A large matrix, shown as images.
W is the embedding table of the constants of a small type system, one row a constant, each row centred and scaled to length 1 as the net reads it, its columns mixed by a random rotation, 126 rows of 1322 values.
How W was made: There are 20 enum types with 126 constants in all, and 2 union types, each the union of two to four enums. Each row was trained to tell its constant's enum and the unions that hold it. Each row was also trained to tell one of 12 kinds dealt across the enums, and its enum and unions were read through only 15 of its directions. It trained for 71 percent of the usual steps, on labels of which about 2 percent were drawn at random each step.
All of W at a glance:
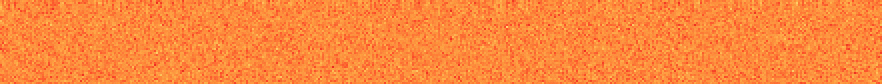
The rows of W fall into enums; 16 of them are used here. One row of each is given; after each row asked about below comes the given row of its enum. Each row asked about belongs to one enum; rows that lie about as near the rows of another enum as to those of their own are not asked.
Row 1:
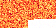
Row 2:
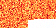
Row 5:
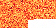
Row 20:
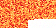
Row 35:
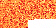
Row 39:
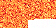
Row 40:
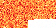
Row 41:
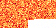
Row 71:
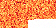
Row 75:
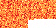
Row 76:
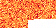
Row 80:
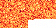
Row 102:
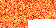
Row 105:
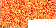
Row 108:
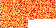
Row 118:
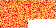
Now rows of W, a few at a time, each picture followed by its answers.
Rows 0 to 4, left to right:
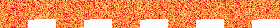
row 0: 5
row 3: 1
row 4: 5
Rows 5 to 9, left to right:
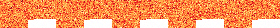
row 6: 1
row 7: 5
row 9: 1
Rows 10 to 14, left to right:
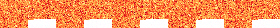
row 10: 105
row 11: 40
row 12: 40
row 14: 5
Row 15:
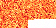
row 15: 105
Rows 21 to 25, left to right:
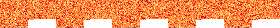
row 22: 35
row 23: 75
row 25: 2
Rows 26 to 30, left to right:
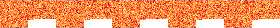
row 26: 1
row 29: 40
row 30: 40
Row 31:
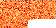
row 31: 102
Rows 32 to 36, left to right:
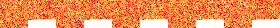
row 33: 102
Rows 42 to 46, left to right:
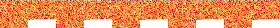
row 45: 71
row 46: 102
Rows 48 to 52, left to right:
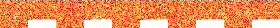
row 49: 5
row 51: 102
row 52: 1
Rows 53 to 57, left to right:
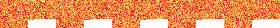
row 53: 35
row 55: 2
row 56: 102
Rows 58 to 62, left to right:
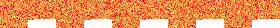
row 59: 39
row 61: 76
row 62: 1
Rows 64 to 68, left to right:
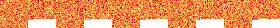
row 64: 1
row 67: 105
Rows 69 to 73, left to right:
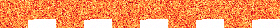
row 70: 2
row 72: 5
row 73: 71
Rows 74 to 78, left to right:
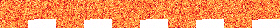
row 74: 2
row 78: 39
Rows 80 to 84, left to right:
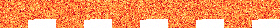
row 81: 40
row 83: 102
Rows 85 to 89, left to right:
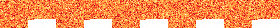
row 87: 35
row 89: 2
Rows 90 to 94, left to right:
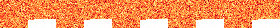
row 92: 39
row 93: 102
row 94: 118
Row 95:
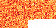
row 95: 40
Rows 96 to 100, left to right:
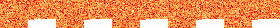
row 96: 118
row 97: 75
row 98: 76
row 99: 5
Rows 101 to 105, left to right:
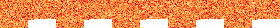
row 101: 39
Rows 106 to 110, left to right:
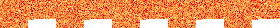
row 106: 105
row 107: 2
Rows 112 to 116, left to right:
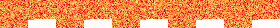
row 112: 76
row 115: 40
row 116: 2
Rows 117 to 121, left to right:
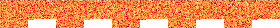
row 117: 76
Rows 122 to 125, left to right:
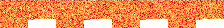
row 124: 39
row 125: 75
